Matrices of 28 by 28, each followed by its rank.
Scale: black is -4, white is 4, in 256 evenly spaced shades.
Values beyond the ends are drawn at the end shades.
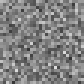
full rank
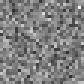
full rank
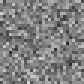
full rank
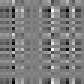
one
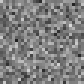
full rank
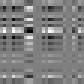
one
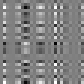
one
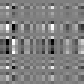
one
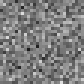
full rank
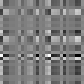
one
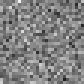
full rank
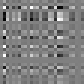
one
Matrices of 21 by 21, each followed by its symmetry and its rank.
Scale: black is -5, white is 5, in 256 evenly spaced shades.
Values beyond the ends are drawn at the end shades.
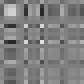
symmetric, rank one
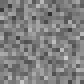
neither, full rank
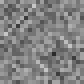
symmetric, full rank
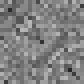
symmetric, full rank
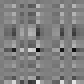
neither, rank one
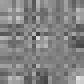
symmetric, rank two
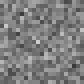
neither, full rank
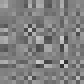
symmetric, rank two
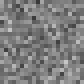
neither, full rank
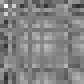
symmetric, rank two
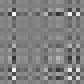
symmetric, rank one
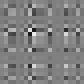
symmetric, rank one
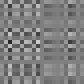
neither, rank one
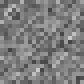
symmetric, full rank
